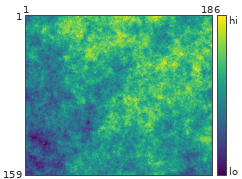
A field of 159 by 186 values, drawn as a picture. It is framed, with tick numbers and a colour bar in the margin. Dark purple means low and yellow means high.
Stripes: none. Lone odd cells: none. Mirror symmetry: none. Slope: up to the top right. Ninth with the lowest average: bottom left.
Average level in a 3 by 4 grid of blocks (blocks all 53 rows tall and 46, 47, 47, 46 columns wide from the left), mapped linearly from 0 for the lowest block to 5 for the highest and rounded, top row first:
3555 | 1354 | 0333
